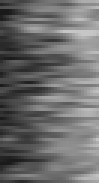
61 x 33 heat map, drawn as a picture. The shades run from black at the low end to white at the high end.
Average level on the scale: 40%. Slope: up to the right. Ninth with the highest average: top right. Grain: streaks across.
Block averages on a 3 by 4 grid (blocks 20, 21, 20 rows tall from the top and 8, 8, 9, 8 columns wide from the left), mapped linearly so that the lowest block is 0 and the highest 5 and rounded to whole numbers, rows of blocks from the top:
0235 / 0134 / 0134
